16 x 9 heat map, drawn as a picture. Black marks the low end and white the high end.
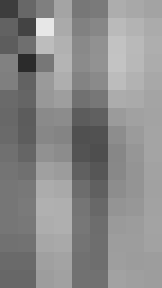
In the top left lies a patch that is rougher than the rest. Stripes running up and down repeat 2 times from left to right. The bottom right is the calmest part. Values change most from cell to cell in the top left.
